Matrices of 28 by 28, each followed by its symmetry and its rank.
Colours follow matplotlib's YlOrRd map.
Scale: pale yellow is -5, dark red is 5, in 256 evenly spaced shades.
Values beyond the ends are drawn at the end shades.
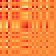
symmetric, rank one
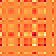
symmetric, rank one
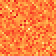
symmetric, full rank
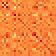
symmetric, rank five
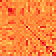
symmetric, rank five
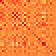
symmetric, rank five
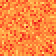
symmetric, full rank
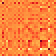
symmetric, rank three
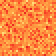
symmetric, full rank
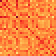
symmetric, rank five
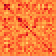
symmetric, rank five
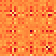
symmetric, rank three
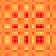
symmetric, rank one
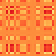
symmetric, rank one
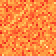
symmetric, full rank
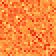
symmetric, full rank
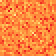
symmetric, full rank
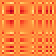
symmetric, rank one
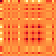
symmetric, rank one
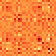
symmetric, rank three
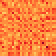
symmetric, rank three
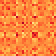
symmetric, rank three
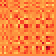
symmetric, rank three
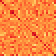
symmetric, rank five
